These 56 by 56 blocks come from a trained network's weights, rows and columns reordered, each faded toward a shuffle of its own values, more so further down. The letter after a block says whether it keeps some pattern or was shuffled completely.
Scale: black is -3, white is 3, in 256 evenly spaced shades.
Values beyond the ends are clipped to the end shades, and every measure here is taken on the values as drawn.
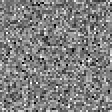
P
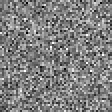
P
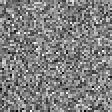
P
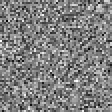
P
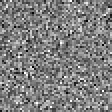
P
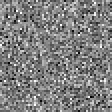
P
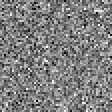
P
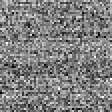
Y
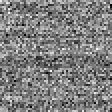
Y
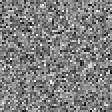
P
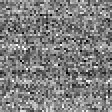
Y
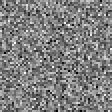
P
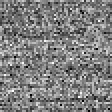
Y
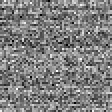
Y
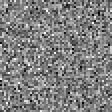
P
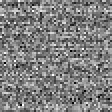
Y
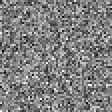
P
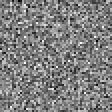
P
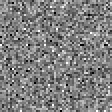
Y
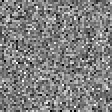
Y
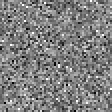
P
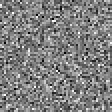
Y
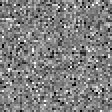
P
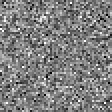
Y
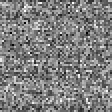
Y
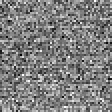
Y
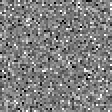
P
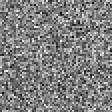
P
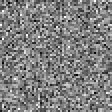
P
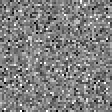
Y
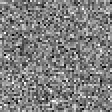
P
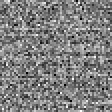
Y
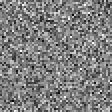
P
